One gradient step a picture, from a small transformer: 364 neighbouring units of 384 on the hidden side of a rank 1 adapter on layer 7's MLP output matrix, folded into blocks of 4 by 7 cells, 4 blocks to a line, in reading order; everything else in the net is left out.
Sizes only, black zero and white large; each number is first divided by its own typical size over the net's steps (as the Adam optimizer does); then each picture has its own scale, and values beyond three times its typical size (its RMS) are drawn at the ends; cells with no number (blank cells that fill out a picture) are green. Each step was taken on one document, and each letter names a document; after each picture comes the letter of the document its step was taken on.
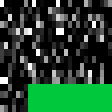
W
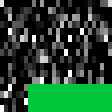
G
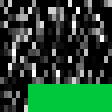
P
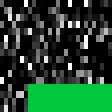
W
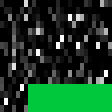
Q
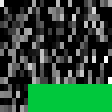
W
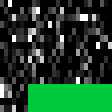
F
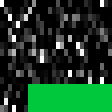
Q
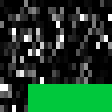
F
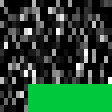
W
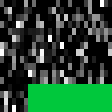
W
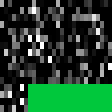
F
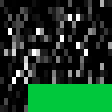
Q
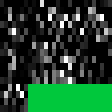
G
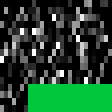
P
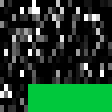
F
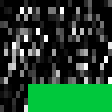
P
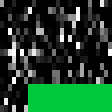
Q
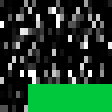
P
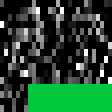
P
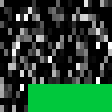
F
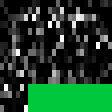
F
